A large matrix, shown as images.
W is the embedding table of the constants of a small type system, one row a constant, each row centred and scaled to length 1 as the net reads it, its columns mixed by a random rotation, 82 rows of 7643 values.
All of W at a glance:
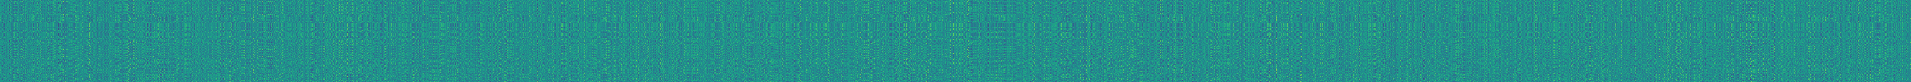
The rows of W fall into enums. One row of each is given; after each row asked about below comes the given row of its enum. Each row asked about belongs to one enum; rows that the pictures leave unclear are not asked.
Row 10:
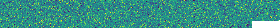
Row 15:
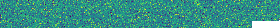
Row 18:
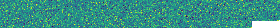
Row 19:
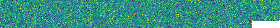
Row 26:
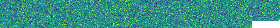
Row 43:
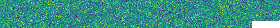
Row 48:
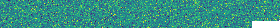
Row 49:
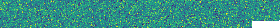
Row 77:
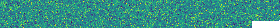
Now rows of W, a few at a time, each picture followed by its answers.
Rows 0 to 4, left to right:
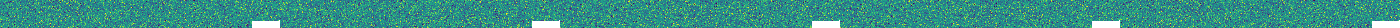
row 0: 10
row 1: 49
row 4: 10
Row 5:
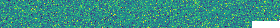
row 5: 48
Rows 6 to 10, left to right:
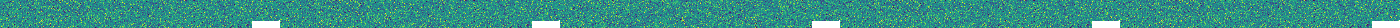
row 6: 10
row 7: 10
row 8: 43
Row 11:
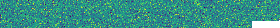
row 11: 15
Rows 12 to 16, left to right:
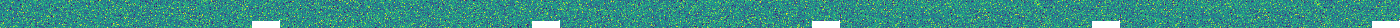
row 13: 10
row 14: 49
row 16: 15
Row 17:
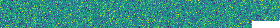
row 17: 19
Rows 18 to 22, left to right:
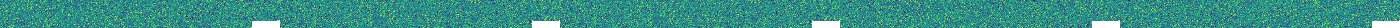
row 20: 19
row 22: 48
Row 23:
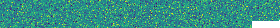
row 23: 26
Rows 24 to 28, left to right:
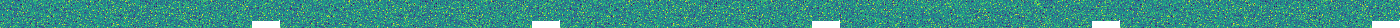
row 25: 26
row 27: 15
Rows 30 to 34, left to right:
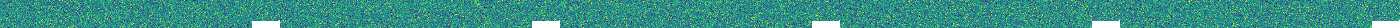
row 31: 15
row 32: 77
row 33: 26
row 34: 26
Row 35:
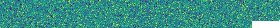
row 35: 26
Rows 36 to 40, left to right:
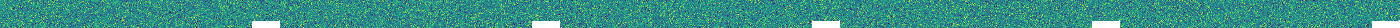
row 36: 43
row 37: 77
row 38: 19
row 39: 26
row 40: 10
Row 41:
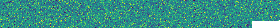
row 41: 10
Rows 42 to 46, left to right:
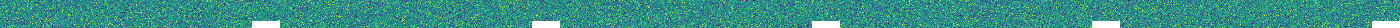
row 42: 18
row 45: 26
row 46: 48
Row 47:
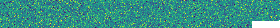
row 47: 10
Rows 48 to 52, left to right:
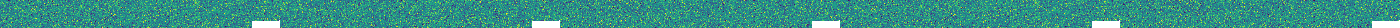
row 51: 48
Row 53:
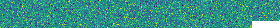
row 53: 26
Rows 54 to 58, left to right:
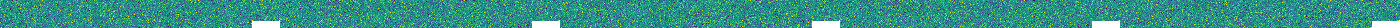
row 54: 19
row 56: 49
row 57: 10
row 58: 18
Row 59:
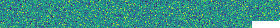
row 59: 26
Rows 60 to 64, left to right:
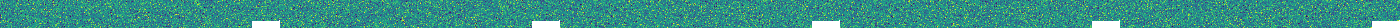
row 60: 15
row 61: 43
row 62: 26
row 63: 26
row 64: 18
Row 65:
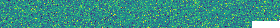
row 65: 48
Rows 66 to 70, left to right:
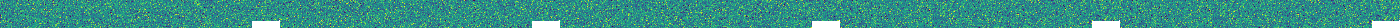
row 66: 15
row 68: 18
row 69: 19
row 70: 19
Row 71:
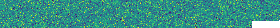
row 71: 43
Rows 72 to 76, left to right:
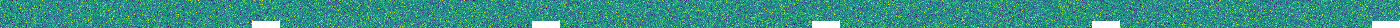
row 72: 19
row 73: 10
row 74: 77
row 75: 43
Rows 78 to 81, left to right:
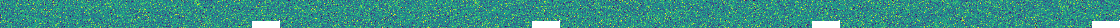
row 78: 15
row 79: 48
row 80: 10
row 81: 43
